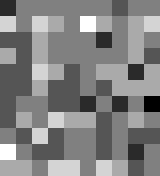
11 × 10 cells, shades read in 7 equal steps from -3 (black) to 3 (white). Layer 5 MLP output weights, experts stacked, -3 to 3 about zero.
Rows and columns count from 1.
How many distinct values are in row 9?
3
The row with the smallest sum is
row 7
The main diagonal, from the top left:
-2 0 1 0 -1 0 0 0 -1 0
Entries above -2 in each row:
9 10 9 10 9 10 7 10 10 9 10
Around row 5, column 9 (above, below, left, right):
1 1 1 1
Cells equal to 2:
9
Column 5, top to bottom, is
0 0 0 0 -1 -1 -1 1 0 0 2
